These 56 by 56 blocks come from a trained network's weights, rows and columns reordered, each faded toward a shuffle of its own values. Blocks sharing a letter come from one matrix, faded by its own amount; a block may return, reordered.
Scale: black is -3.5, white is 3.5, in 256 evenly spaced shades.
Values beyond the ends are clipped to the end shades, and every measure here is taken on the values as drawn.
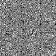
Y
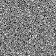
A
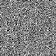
Y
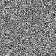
A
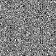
Y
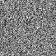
A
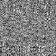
Y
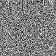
A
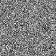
A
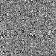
Y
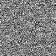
A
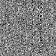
Y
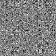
Y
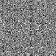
Y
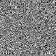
Y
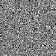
Y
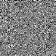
Y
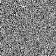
Y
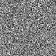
A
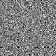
Y
